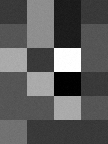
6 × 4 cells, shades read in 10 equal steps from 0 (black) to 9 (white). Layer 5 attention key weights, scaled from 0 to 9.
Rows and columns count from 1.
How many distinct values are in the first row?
3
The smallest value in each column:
2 2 0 2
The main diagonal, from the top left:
2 5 9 2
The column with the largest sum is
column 2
